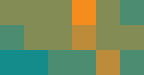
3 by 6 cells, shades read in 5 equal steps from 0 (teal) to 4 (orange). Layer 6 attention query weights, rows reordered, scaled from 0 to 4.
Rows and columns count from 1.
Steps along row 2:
up same up down same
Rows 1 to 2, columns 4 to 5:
4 2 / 3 2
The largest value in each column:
2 2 2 4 3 2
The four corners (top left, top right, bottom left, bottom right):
2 1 0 1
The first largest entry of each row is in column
4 4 5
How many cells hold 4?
1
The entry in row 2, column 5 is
2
